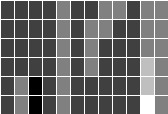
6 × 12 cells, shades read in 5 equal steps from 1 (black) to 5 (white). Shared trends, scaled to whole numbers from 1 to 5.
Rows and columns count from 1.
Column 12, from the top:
3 3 3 3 3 3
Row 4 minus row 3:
0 0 0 0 0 0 0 0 0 0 1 0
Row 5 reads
2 3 1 2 3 2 2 2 2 2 4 3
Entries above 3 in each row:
0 0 0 1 1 1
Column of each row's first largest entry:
5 5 5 11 11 11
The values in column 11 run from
3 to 5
